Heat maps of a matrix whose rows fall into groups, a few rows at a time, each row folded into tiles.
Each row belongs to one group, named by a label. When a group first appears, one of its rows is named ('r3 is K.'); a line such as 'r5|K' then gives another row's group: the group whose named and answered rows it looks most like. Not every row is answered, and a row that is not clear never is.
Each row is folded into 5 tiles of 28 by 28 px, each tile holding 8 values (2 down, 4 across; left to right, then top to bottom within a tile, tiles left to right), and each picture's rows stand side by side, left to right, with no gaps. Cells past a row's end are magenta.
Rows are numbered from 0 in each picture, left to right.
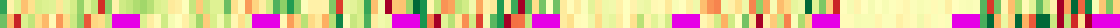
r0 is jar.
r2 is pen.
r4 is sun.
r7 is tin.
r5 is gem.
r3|jar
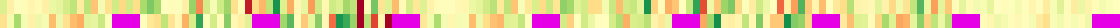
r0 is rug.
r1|pen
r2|tin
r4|pen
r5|rug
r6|sun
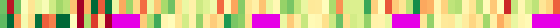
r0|tin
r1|rug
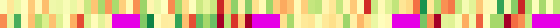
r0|rug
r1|tin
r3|jar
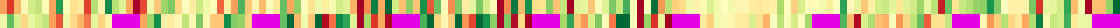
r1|rug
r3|tin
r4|tin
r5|sun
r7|pen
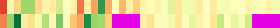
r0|rug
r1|sun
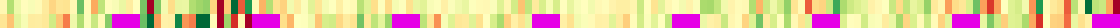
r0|sun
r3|jar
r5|pen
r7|gem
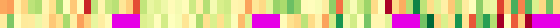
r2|pen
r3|tin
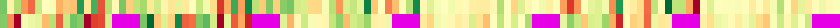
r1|tin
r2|pen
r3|sun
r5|sun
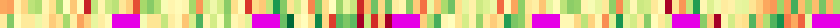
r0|gem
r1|pen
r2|tin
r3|rug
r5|jar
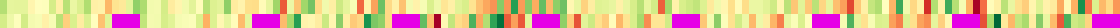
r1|pen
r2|rug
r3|jar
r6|gem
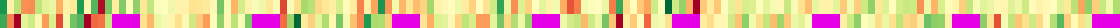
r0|jar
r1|sun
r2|rug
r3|sun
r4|gem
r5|sun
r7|jar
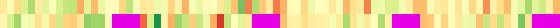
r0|rug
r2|gem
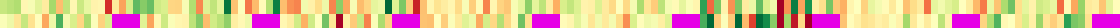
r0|pen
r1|pen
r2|gem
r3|gem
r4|sun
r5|tin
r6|gem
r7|rug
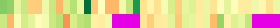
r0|pen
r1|sun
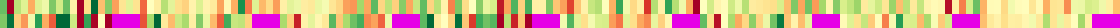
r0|tin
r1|rug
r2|jar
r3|tin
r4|gem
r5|jar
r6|pen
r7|gem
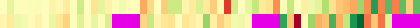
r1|gem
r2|jar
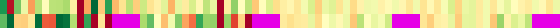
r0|tin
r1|tin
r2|sun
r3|sun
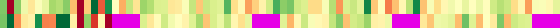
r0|tin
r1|pen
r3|sun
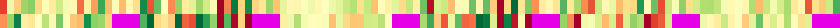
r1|tin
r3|tin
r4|jar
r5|pen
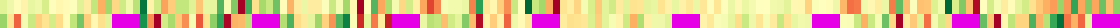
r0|jar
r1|jar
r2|tin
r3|gem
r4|sun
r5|sun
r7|jar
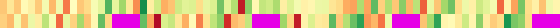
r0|gem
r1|jar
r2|jar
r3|rug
